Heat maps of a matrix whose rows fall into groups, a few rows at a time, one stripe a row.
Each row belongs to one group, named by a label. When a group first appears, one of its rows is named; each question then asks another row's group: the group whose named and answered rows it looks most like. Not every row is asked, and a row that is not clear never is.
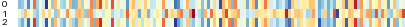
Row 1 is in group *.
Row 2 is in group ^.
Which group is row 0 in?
^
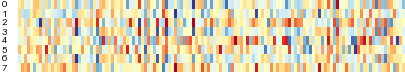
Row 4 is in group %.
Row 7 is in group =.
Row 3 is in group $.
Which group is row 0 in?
$
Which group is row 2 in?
*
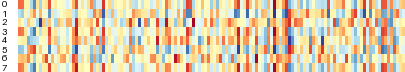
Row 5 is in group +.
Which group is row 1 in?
+
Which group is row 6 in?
=
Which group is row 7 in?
%
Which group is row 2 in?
*
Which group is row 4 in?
%
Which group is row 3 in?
%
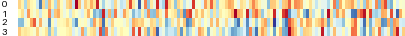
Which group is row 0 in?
*
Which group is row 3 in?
+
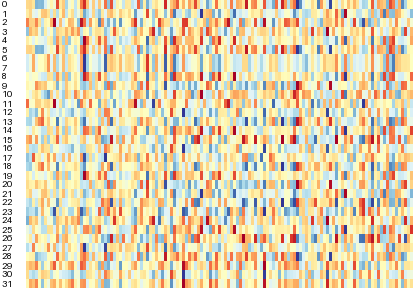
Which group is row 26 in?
%
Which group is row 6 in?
$
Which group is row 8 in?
*
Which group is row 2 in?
=
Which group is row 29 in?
=
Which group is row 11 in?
=
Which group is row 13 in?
+
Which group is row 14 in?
*
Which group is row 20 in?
+
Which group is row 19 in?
*
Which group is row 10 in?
*
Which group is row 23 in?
^
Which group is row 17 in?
$
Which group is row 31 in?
=
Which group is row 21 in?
$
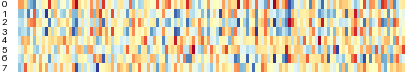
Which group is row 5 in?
*
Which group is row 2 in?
+
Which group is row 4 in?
=
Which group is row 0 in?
%
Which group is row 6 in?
+
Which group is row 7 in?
$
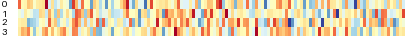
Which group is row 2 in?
%
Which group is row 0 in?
=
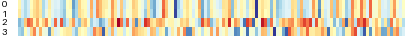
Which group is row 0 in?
^
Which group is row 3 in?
+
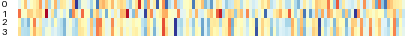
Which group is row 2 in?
^
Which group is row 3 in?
^
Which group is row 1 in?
=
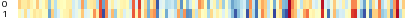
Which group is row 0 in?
+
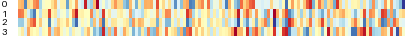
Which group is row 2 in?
+
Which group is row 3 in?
%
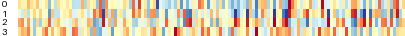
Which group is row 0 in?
+
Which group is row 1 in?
+
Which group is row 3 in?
=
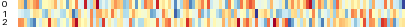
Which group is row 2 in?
%
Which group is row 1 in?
^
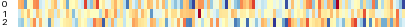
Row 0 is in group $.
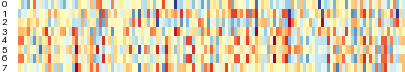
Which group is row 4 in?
%
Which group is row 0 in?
^
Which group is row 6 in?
%
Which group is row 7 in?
*
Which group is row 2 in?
+
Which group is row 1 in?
%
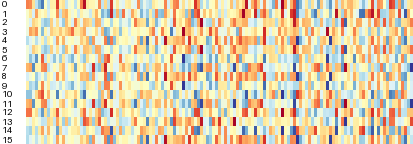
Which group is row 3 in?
=
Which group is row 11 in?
$
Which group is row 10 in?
+
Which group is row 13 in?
*
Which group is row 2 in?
*
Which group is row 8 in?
%
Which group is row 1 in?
%
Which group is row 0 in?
%
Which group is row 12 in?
%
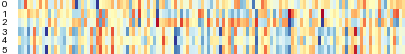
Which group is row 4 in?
^
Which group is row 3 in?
^
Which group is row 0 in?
$
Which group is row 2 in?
%
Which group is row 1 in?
+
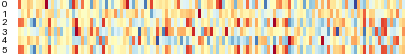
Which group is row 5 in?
%
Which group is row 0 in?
=
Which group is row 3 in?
*
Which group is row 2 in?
%
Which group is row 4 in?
+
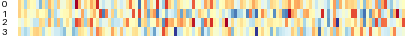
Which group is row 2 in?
*
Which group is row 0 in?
*
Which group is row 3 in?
^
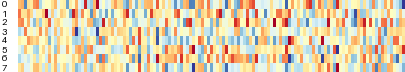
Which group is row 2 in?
%
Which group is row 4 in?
+
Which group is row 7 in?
$
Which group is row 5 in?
*
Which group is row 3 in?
$
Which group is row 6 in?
%
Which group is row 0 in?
$
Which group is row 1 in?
=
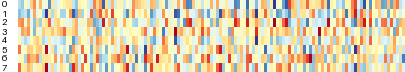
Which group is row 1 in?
^
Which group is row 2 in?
%
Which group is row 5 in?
=
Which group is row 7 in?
=
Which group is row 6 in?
$
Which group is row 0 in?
+
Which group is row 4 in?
^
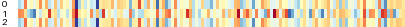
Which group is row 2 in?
$
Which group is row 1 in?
%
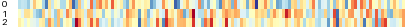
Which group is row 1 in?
*
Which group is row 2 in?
*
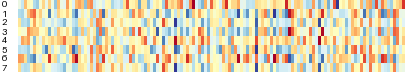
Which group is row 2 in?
^
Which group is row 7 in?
^
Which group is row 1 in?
+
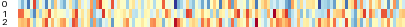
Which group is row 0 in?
^
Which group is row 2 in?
=
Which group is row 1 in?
%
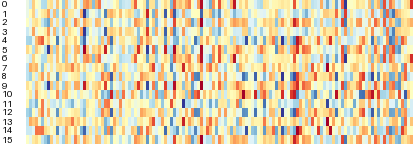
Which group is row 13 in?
=
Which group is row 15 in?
*
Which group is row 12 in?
+
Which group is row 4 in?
+
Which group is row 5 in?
*
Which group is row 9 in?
*
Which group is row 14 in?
+
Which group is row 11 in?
^
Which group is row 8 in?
+
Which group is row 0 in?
*
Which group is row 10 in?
%
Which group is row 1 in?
$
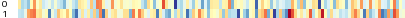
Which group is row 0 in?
^
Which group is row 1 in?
+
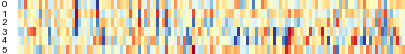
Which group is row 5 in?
*
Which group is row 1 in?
*
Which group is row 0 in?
$
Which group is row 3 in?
+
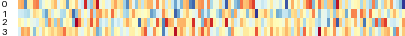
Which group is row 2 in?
*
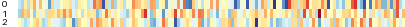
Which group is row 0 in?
+
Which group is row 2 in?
^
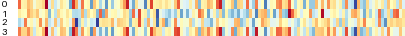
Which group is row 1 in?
+
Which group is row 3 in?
=
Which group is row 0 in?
=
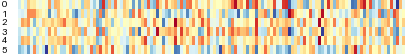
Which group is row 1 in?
+
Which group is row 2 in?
=
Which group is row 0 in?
%
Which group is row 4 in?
=
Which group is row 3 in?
%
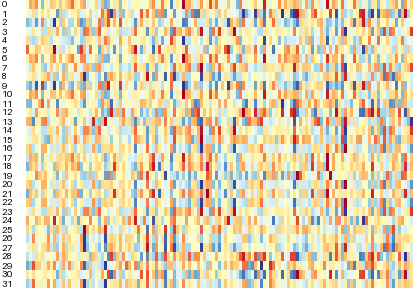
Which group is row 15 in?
*
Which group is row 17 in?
=
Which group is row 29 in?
$
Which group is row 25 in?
*
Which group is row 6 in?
=
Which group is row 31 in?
$
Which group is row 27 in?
$
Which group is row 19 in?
+
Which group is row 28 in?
%
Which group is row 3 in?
*
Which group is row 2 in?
^
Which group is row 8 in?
$
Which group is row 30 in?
+
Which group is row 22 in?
$
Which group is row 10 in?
=
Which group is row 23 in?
*
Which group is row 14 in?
*
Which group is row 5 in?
=
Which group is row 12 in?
%
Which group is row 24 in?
=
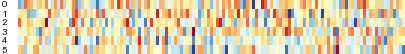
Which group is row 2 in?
=
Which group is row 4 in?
$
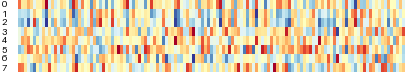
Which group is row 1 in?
^
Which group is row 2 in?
^
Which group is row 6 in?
$
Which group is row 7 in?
%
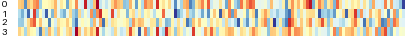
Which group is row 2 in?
+
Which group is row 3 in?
*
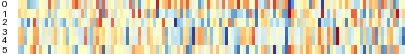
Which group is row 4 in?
$
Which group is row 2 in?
^
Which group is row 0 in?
%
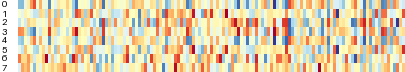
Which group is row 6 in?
=
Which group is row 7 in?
=
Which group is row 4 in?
+
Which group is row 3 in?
%
